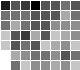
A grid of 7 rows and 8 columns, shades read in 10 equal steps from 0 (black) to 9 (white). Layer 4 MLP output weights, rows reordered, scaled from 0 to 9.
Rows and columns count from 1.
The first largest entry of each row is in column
7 7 2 1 1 1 1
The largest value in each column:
9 6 7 6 7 7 6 7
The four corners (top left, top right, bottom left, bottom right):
1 3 9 7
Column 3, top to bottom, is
2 4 4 2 4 5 7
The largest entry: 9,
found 2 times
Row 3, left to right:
4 6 4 3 3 5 5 5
